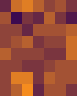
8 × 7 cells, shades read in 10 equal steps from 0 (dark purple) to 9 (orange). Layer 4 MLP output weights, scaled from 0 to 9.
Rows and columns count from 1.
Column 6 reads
5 3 5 4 3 5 5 5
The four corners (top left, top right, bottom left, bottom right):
2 3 4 3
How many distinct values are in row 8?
6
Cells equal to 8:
3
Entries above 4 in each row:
4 2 4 3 2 2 5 4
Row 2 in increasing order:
0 1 2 3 3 5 6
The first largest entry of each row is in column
3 5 7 7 7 6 2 3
